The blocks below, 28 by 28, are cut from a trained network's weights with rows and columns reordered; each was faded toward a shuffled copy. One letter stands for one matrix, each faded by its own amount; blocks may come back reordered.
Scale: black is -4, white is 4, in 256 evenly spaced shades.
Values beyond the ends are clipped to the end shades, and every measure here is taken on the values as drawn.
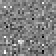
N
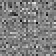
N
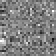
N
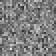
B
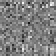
N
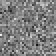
B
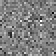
N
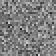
B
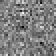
N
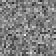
B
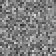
B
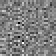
N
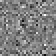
N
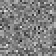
B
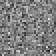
B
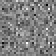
N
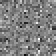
N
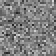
B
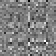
N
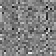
N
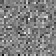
N
